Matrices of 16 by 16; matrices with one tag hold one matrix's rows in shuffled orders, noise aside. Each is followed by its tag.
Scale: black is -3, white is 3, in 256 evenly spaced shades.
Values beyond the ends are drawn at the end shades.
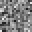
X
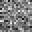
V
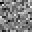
X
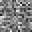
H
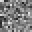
V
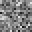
H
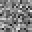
H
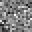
X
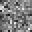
V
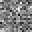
H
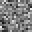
X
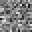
H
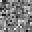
X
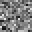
X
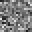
X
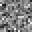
X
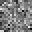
V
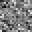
X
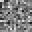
V
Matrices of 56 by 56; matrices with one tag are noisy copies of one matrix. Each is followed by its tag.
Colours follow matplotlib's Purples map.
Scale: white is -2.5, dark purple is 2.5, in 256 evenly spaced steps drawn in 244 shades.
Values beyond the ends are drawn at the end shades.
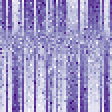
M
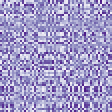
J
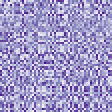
J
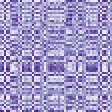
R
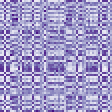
R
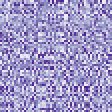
J
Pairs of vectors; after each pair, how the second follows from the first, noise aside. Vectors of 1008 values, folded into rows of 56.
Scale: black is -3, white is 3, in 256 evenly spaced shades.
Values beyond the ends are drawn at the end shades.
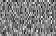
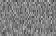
shrunk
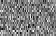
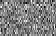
wrapped around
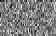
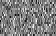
wrapped around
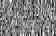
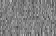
shrunk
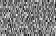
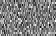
wrapped around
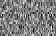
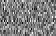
reversed
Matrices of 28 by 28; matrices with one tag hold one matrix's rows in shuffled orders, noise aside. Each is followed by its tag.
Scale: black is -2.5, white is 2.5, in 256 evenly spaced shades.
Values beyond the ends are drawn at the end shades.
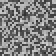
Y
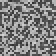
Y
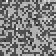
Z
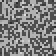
Y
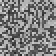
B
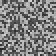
B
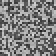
Y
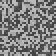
Y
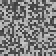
B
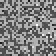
Z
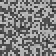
Z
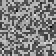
Y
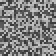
Z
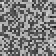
B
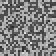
B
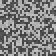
Z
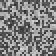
Z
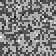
Z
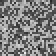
Y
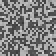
B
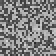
Z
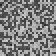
Z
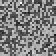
Z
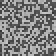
Y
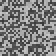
B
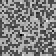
Y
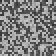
Y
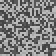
Z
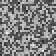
Y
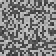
B
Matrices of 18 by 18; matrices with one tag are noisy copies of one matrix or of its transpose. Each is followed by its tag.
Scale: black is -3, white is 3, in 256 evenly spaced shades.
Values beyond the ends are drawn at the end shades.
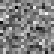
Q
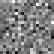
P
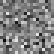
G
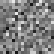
P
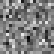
Q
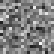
Q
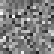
P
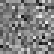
G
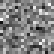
Q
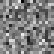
Q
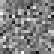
P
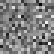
G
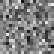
Q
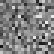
G
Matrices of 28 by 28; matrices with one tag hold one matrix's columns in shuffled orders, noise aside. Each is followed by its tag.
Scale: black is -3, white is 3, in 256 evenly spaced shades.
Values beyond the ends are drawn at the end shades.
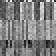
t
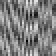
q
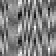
q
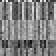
t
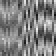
q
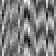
q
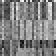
t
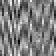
q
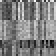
t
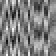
q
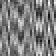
q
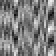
q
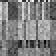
t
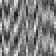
q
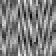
q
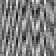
q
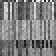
t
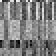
t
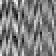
q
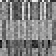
t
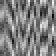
q
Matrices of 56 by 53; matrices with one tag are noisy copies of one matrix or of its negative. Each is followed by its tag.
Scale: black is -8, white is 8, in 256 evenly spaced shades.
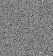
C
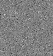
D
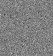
D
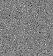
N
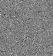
D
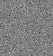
N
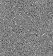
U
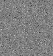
N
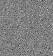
C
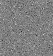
U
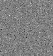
N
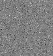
N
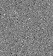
D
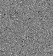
D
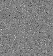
N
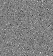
C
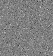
C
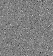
C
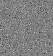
N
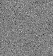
U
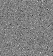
C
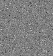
N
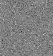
U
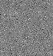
D
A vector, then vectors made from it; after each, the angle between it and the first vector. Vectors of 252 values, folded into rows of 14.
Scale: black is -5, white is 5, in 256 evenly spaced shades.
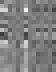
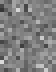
partly opposed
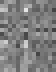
nearly parallel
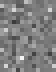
orthogonal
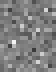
orthogonal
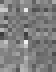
nearly parallel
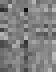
nearly opposite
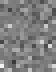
orthogonal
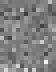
orthogonal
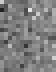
partly opposed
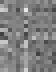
nearly parallel
